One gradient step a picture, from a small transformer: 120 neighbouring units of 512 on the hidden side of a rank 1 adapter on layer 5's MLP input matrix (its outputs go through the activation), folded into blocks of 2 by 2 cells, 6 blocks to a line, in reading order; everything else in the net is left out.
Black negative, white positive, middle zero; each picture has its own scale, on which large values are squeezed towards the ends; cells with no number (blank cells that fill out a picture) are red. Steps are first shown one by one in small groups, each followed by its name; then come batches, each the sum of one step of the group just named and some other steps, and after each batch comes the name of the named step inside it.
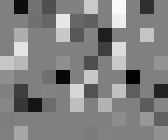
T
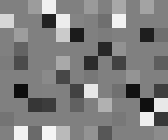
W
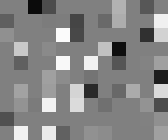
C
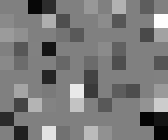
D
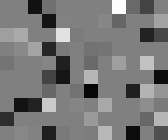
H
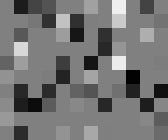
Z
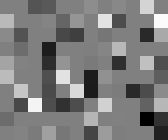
D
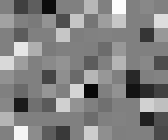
T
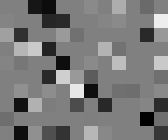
D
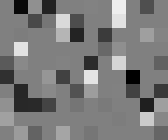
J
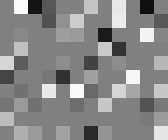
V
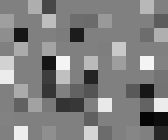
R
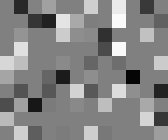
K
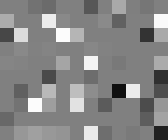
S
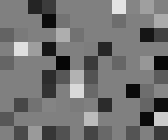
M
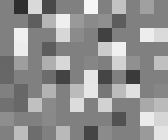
J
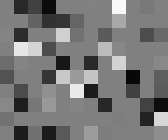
J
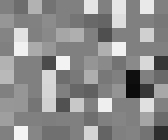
R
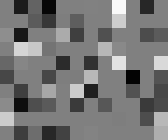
J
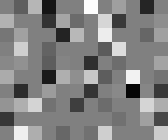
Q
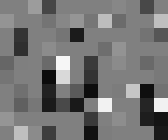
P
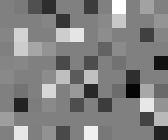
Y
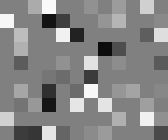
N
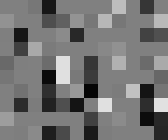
P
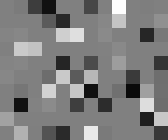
Y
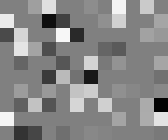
N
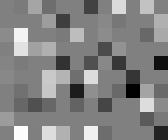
Y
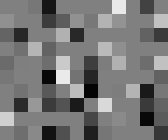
P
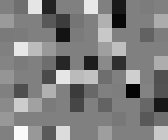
Q
